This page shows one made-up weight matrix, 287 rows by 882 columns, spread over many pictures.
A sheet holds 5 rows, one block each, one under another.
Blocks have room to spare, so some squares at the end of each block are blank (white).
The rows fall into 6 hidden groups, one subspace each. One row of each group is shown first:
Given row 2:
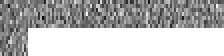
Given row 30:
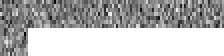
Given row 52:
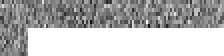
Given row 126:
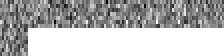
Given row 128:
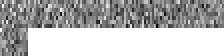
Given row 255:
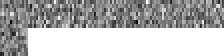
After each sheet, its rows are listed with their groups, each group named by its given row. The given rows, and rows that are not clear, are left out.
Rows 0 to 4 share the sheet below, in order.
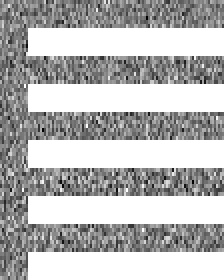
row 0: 2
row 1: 126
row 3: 128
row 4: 128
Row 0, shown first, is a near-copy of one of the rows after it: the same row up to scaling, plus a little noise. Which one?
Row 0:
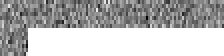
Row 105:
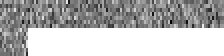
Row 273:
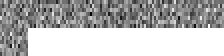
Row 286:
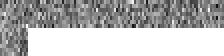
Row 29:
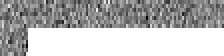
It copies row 29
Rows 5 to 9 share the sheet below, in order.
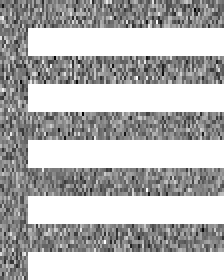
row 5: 52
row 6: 255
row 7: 255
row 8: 52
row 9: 128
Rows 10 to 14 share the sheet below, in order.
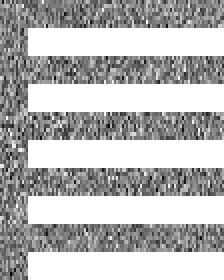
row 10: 52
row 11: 126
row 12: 255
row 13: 126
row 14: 30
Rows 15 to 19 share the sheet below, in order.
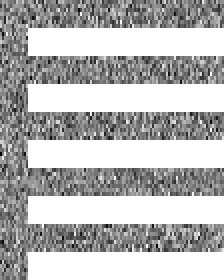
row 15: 255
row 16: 126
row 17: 2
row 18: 30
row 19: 52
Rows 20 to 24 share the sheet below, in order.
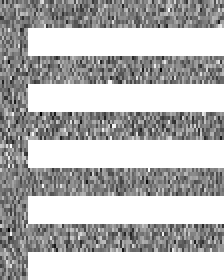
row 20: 52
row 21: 2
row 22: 255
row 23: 2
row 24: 128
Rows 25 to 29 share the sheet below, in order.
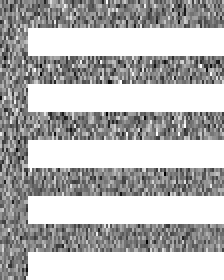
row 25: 126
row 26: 2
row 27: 126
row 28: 30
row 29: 2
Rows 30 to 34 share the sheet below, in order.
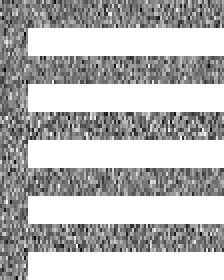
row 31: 2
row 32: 126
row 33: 30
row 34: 2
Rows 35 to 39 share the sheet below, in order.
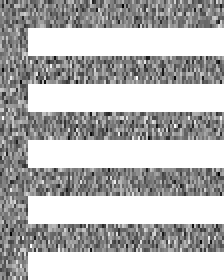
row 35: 52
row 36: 255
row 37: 52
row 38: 255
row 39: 126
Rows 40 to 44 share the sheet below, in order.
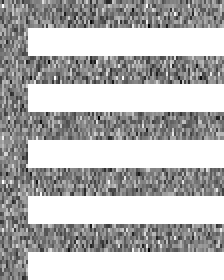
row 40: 52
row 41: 126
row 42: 2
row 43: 255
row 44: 52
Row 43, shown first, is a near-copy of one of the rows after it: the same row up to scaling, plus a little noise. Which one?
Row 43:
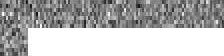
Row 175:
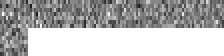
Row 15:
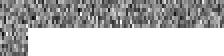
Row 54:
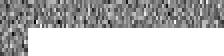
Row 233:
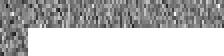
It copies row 175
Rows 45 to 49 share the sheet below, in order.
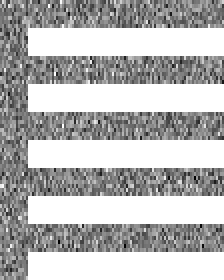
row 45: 30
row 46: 2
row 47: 52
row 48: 52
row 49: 255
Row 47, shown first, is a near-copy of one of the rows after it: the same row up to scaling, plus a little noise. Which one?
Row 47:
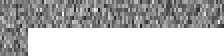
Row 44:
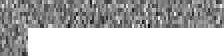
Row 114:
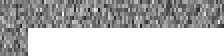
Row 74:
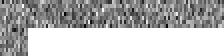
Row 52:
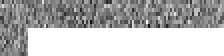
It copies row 114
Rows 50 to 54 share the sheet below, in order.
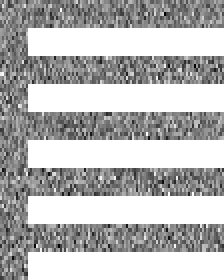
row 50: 128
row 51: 52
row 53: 30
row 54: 255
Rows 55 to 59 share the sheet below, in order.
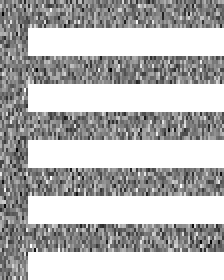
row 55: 255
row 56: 30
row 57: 126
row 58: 255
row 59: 126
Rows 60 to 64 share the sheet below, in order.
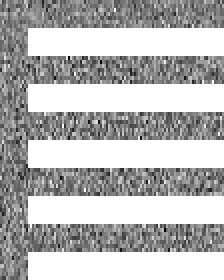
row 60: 30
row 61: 2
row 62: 52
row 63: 128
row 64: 30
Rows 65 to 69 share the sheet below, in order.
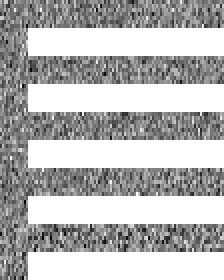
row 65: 2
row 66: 128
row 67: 255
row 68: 30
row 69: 128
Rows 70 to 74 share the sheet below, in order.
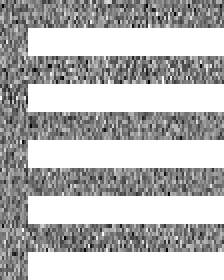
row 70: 52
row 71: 2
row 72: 128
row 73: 30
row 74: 52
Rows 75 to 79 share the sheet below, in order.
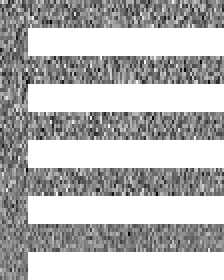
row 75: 126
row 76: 30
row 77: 2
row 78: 128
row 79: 2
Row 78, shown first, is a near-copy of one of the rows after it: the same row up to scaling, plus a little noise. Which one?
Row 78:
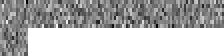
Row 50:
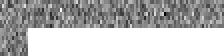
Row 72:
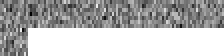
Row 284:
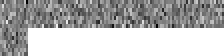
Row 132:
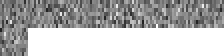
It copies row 284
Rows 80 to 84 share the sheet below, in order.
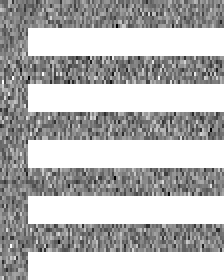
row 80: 128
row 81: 2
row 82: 126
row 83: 30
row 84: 255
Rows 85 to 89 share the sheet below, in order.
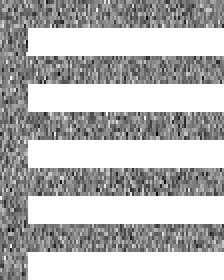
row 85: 2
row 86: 255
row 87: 126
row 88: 128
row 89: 128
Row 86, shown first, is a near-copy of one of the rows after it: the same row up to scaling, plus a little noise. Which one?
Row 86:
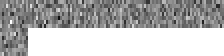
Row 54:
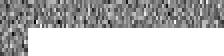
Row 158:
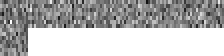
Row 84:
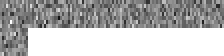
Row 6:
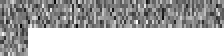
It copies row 84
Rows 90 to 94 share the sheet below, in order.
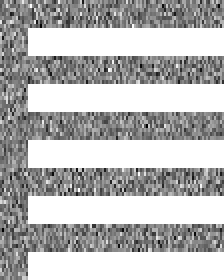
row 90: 255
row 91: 30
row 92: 128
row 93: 255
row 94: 52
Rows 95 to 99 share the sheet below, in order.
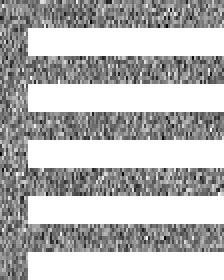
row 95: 52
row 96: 126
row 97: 2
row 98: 52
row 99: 128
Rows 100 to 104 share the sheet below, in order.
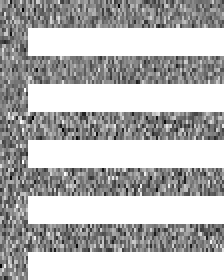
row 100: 30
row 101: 30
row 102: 128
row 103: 126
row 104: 2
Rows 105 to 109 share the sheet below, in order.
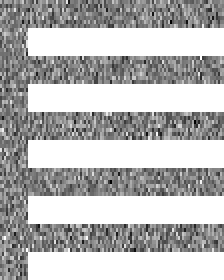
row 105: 2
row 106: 255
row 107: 52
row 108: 30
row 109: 2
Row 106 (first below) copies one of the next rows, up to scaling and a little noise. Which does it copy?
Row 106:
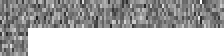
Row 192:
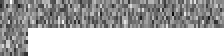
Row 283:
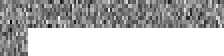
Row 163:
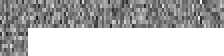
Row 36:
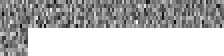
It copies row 163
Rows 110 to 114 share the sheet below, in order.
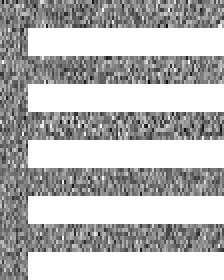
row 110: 52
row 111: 52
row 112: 128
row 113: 52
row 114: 52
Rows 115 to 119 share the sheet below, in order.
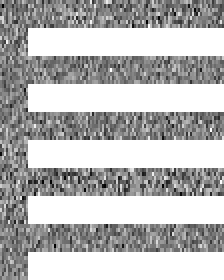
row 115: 52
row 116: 30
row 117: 2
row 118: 128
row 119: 126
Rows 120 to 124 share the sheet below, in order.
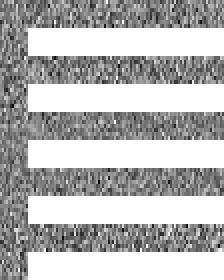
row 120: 126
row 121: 30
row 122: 30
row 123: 255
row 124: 52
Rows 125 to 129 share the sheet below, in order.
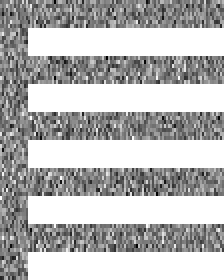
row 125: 255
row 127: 255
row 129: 255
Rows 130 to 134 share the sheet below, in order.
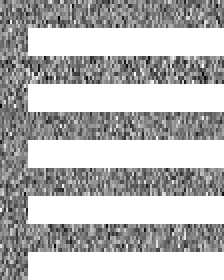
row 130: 255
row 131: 126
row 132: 128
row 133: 2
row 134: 126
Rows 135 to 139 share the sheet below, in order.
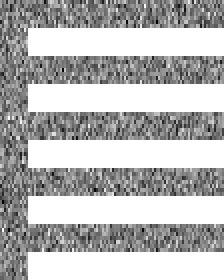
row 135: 126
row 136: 52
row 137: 128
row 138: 2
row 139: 128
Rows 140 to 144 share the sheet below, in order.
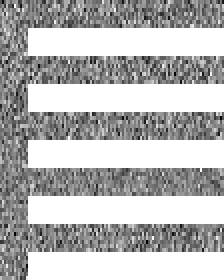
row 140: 30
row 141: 126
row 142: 52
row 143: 255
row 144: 2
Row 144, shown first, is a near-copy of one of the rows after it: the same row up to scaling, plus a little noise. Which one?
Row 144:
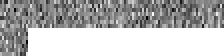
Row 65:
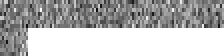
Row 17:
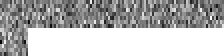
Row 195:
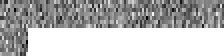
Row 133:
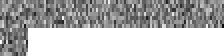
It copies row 195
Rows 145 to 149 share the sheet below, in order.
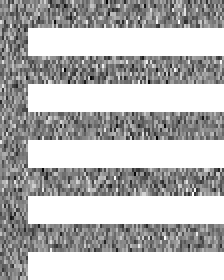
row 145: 126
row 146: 52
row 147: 128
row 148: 30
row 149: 128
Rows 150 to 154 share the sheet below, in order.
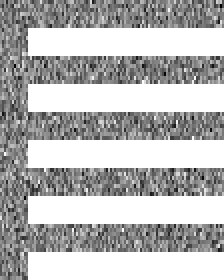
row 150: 52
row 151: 30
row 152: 30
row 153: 126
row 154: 52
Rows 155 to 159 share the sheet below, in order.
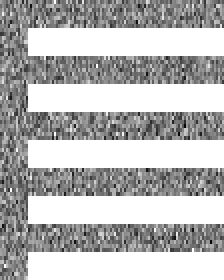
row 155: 255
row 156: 2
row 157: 126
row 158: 255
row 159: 30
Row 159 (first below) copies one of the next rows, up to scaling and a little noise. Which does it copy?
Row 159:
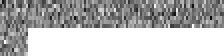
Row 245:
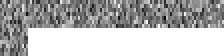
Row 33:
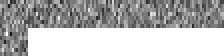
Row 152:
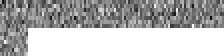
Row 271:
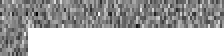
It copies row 152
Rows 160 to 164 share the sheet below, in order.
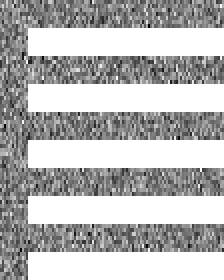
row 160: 52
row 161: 30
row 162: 30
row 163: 255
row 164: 52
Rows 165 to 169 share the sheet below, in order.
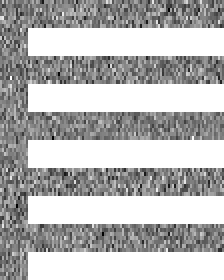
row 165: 52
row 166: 255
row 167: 30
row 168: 126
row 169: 52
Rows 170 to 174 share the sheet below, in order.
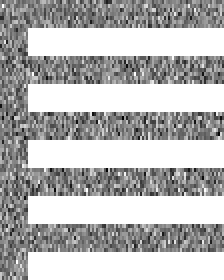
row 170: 52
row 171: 126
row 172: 52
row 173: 126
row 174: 126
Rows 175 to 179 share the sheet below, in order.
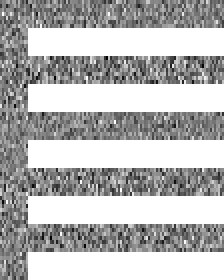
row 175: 255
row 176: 126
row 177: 30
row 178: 255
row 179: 128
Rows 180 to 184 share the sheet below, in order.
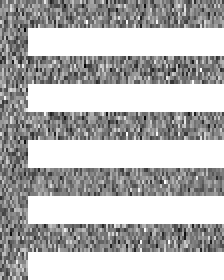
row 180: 126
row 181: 30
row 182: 126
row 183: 128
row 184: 126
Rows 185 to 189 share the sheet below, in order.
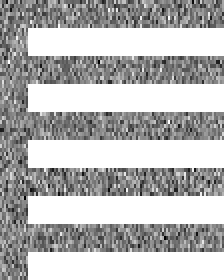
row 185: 126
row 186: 2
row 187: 52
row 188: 126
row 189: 128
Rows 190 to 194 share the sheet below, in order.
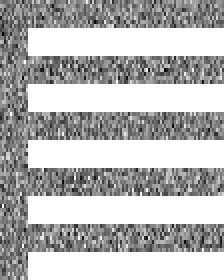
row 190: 2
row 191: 128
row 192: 255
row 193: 52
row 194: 128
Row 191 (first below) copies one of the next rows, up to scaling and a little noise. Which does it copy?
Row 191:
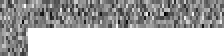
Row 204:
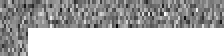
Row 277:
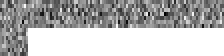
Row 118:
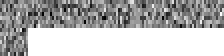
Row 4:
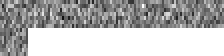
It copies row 277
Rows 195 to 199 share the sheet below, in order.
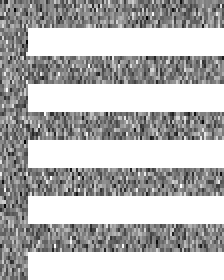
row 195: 2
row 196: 30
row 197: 126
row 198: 255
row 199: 126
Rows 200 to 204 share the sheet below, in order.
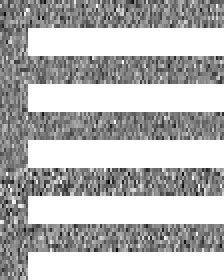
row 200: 2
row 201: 52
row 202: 30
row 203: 255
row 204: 128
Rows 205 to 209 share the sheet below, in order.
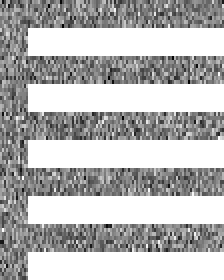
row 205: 30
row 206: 126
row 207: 52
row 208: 30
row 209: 52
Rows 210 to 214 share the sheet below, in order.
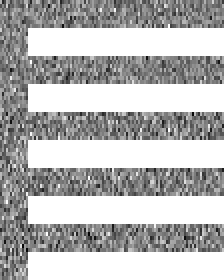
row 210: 30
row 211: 255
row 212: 126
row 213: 30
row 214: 30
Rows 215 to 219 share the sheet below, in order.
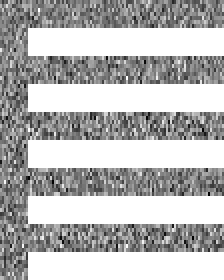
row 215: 126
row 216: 126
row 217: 126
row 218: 2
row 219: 128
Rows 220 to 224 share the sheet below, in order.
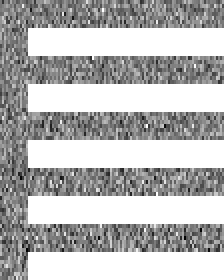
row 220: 52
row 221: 52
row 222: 128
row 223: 128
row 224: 30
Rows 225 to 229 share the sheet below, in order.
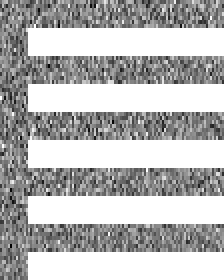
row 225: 126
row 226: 2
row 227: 255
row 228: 255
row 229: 255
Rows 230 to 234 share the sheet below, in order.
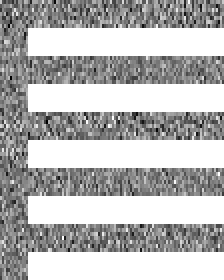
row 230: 30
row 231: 255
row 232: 30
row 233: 255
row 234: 52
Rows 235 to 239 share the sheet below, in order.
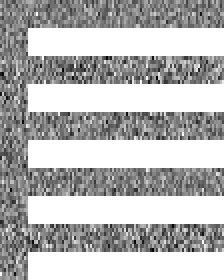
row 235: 30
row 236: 52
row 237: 30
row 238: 255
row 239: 126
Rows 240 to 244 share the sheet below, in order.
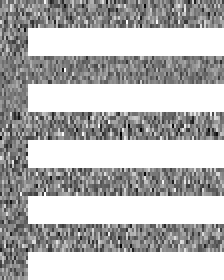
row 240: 126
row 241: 52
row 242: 255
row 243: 255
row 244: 255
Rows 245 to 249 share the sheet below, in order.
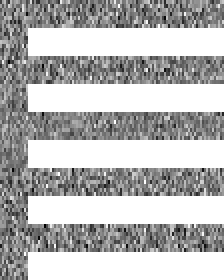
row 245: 30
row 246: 128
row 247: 30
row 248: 255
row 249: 126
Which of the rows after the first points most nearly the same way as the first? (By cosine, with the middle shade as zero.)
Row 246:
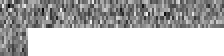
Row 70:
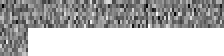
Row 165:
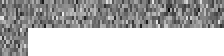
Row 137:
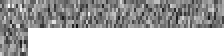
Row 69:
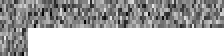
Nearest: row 69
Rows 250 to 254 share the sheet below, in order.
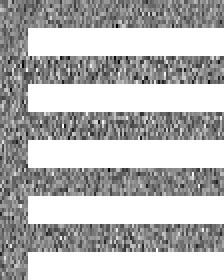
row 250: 128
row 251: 30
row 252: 52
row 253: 255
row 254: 128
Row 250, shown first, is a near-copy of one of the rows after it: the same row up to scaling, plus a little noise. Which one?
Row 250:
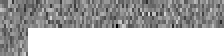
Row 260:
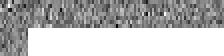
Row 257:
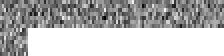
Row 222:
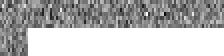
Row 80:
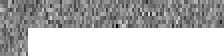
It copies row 80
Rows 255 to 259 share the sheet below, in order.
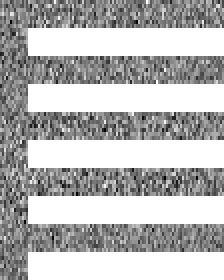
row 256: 128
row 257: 128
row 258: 128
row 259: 2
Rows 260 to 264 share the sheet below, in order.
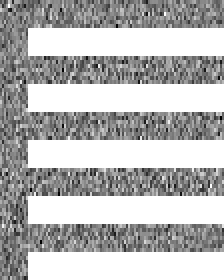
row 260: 128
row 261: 52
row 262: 52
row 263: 126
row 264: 30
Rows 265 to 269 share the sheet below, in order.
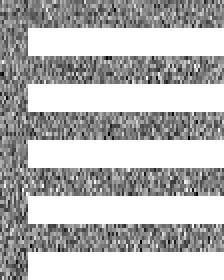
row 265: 30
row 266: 52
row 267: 126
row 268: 30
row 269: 126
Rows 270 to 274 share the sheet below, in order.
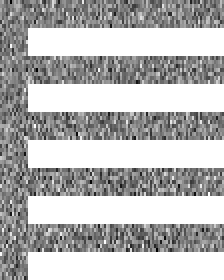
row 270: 255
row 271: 30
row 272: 2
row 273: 2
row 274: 128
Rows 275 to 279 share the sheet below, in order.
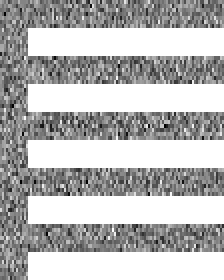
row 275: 2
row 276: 30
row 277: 128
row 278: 2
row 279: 30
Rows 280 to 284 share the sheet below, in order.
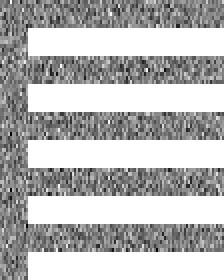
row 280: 30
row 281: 128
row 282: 255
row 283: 255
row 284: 128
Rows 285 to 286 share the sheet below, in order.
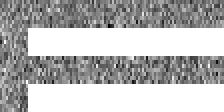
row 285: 2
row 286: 2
